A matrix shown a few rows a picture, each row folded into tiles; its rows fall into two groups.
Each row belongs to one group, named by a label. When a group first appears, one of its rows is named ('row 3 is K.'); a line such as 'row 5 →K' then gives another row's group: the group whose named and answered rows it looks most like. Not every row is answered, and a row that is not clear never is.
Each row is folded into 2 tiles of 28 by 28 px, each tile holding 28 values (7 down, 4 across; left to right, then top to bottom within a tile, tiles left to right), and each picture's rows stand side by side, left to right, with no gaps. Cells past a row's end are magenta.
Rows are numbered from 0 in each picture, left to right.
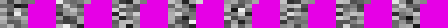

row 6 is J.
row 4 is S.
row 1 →J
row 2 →J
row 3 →J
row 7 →J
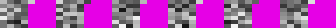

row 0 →J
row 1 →J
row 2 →S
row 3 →S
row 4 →J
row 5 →S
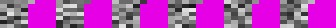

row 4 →S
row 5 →S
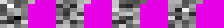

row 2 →J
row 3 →S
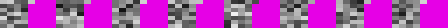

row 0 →J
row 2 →S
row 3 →S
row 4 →J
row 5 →S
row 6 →J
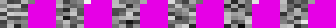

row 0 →J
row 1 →S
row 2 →S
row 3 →J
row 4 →S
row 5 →J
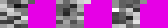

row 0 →J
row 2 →J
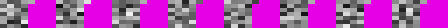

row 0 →J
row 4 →J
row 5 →S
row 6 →J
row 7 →S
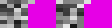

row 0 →S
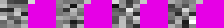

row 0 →S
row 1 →S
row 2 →S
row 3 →S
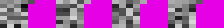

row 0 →J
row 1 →S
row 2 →S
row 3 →J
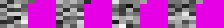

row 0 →J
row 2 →S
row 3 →S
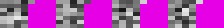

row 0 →S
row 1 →J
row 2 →S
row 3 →S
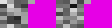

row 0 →J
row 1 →S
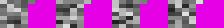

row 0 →J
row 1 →S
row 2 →J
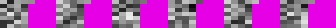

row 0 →J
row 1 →J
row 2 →S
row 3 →J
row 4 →J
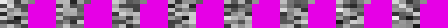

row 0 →J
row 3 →J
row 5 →J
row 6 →J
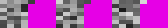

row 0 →J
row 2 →S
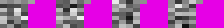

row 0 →S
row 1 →S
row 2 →J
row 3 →J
